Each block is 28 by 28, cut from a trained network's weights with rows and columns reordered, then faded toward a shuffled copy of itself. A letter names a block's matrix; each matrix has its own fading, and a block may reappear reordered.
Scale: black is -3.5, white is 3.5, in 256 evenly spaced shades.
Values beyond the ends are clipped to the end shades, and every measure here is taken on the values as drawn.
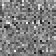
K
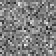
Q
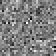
K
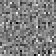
K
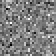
K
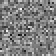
Q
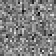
K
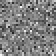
Q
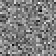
Q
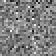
K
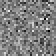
K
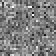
K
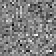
K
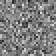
Q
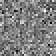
Q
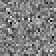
K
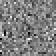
K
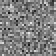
Q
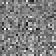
K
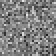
Q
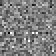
K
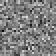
Q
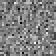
K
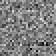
Q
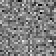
Q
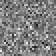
K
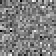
K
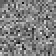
Q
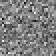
Q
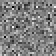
K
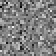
K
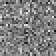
K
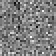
K
